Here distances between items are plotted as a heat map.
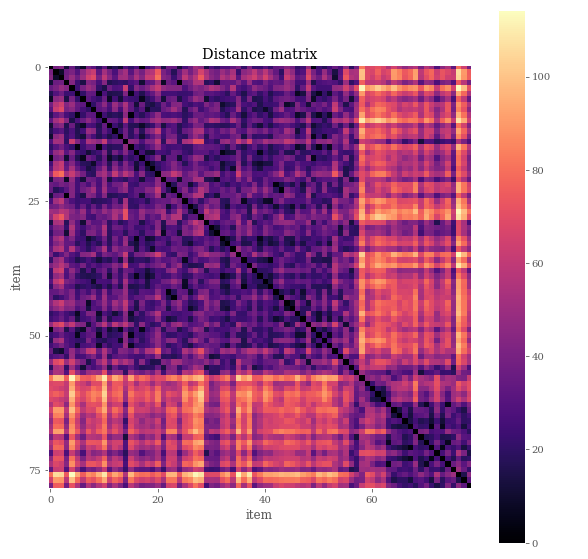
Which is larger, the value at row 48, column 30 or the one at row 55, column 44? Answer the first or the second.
the first
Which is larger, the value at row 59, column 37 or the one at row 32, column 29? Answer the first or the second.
the first
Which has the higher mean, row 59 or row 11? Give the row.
59
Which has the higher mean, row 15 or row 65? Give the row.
65
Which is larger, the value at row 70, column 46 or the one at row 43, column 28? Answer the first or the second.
the first
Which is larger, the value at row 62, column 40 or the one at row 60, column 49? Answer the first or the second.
the first
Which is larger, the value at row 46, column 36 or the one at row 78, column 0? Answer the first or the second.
the second
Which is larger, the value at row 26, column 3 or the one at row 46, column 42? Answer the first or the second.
the first
